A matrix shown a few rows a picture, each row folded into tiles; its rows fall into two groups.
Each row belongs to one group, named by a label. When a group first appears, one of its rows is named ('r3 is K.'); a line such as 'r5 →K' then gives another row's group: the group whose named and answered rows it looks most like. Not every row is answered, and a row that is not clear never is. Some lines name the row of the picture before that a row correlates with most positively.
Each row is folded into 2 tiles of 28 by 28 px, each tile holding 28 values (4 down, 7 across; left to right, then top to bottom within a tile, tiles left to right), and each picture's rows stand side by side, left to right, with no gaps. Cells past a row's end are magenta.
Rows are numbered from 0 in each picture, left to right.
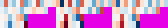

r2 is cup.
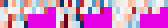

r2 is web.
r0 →cup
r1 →cup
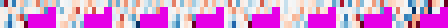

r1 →web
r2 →cup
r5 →web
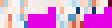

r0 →cup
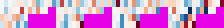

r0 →web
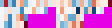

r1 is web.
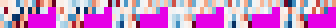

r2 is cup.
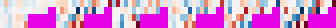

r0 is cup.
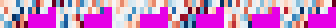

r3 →web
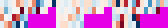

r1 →web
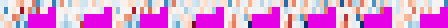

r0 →web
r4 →cup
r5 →cup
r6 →cup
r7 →web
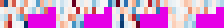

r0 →cup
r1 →web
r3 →web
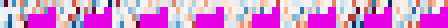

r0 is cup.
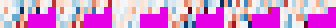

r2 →web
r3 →web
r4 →cup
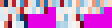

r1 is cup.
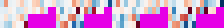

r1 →web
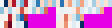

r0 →cup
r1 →cup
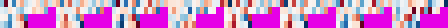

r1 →cup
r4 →cup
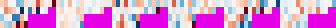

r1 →cup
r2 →cup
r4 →web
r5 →web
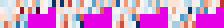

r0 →web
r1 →cup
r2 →cup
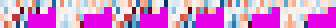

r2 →web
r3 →web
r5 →cup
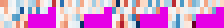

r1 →cup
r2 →cup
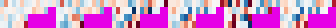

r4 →cup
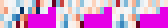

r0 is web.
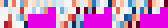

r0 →cup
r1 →web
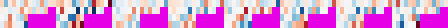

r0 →cup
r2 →web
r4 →web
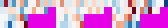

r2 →web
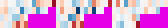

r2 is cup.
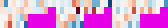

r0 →cup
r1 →web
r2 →web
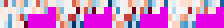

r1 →web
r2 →web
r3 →web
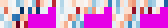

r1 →web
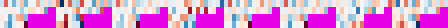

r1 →cup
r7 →cup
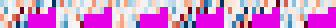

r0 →web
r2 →cup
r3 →web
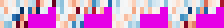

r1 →web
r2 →web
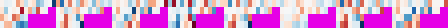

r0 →web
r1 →cup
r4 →cup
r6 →cup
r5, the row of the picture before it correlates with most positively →1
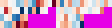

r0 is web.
